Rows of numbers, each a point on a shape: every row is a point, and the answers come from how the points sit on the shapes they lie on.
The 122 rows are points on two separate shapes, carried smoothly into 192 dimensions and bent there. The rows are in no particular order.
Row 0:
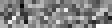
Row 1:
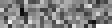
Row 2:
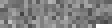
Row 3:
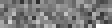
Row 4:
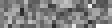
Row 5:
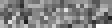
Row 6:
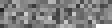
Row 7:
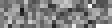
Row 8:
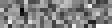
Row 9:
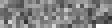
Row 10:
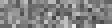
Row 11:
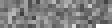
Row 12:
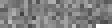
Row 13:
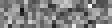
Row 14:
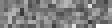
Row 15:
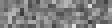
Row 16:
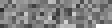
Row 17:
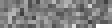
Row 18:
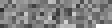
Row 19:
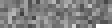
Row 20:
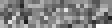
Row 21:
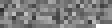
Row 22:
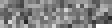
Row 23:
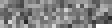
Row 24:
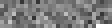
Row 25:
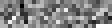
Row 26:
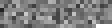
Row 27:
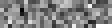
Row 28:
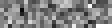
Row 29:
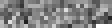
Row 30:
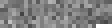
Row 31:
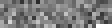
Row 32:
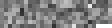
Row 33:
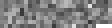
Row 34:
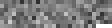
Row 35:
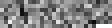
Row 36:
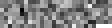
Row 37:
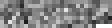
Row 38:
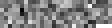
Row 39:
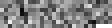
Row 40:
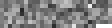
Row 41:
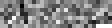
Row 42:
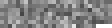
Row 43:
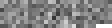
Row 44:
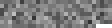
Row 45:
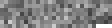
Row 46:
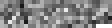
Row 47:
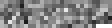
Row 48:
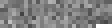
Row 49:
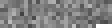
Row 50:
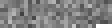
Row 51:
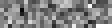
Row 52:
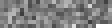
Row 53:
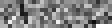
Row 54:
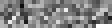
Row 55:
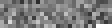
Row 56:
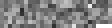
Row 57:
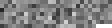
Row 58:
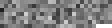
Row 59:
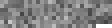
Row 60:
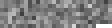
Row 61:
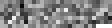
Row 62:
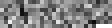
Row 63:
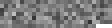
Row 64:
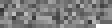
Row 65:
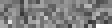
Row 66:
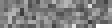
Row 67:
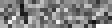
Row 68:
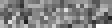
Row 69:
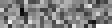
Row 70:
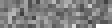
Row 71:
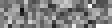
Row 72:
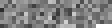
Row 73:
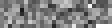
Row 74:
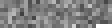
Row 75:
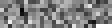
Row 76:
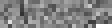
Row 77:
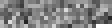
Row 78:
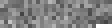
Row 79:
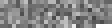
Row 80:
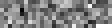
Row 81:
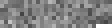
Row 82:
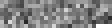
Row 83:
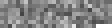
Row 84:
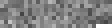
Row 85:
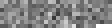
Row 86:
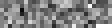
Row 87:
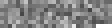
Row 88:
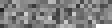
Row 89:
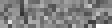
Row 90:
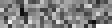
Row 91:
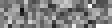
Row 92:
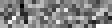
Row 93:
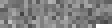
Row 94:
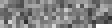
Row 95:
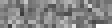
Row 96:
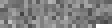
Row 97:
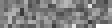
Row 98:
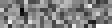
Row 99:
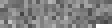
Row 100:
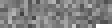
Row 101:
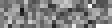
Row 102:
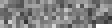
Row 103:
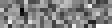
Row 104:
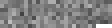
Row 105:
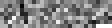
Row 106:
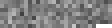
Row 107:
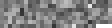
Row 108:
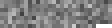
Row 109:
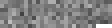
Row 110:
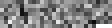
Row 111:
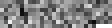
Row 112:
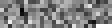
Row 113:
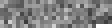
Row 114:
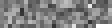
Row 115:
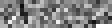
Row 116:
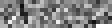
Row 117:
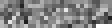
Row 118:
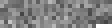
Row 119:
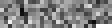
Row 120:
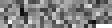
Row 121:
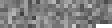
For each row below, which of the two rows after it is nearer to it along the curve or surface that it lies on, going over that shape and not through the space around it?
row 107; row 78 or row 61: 78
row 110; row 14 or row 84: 14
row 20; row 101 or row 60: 60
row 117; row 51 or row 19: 19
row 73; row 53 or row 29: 53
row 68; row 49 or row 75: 49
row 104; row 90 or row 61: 61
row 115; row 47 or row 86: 47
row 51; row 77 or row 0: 0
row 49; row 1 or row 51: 51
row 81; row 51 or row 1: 51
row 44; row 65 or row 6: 6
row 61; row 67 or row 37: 37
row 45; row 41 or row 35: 41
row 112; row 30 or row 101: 101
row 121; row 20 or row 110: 20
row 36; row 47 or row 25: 25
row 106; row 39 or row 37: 37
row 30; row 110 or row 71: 71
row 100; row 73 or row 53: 73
